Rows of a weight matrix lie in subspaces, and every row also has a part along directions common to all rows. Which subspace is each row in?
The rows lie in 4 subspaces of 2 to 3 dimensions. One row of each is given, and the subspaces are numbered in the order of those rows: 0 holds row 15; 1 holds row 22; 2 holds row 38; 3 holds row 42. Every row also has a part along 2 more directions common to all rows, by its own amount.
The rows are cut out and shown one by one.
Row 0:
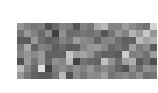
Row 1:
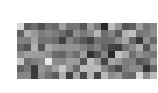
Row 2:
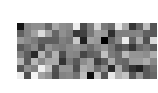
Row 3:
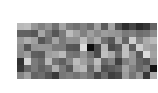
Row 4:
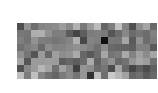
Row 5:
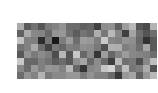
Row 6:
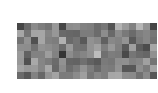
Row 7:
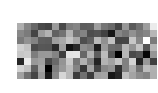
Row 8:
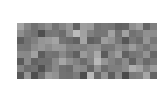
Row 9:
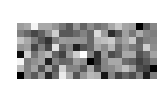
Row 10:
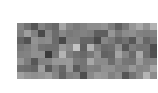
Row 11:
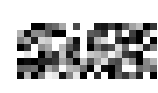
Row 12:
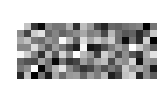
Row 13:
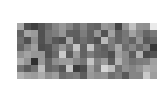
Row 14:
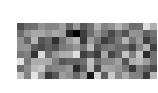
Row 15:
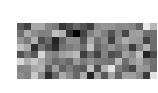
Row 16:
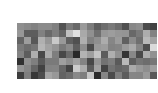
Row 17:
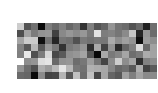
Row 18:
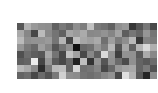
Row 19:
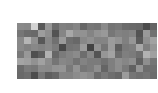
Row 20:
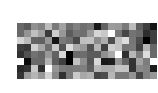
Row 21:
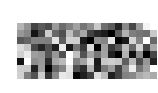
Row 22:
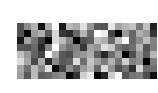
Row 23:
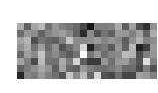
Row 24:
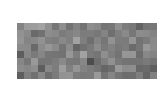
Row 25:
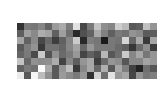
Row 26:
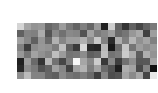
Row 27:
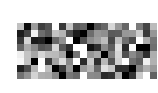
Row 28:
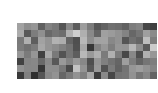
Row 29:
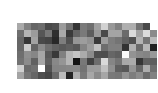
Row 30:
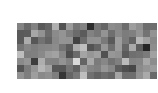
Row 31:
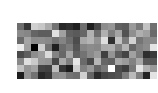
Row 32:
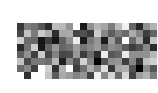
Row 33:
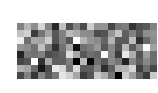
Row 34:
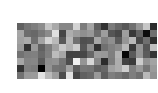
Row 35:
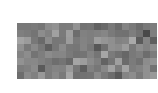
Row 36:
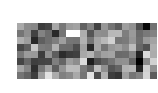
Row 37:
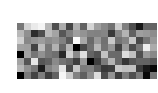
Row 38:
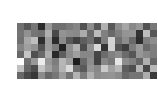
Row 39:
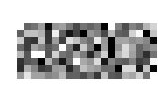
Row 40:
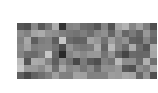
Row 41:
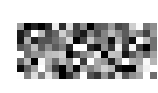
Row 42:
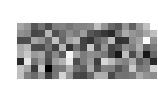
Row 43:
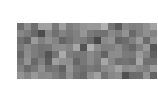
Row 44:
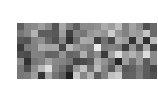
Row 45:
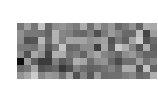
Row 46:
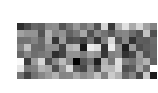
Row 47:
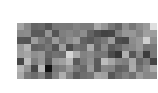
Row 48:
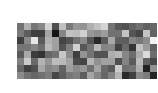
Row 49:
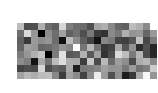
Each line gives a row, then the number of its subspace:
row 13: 1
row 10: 1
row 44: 3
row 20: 3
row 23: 1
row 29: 3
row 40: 2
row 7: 3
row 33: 1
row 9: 1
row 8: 0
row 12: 0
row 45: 2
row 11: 0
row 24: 1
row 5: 3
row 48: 2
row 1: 2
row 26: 2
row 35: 3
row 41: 1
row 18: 1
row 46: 2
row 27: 1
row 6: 2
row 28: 0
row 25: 0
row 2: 0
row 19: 2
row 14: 0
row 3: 2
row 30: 1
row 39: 2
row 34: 3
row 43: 2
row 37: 1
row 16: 0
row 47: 3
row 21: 3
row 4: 0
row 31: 0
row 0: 3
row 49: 1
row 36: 0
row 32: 0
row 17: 2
